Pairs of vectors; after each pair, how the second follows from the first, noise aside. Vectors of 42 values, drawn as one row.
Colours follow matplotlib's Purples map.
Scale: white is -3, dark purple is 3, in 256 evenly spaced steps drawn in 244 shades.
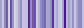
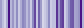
wrapped around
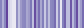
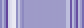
partly zeroed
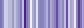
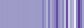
partly zeroed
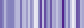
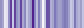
wrapped around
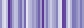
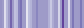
partly zeroed
